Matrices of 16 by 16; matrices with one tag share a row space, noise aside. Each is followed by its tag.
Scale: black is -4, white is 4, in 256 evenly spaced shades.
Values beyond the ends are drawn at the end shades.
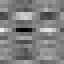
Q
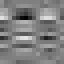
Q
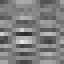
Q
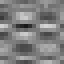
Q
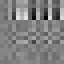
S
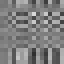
S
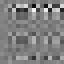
S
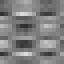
Q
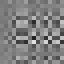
S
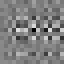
S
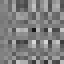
S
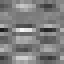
Q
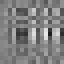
S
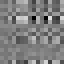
S
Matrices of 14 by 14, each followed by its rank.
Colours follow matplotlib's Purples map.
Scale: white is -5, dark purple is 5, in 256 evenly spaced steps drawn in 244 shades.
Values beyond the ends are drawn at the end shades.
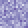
full rank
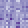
three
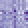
three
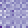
two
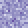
full rank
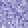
full rank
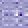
two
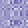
two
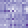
three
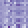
three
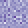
three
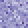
full rank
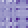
two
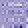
two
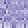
three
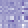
two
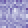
three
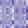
two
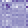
two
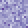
full rank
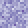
full rank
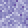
full rank
